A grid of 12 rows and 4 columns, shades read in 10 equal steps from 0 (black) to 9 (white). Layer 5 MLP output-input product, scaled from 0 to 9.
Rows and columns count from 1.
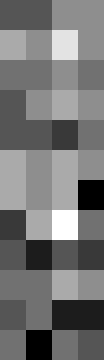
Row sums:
16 24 17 19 12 22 17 21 9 19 9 11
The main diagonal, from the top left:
3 5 5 5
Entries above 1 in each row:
4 4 4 4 4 4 3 4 3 4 2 3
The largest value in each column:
6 6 9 5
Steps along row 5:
same down up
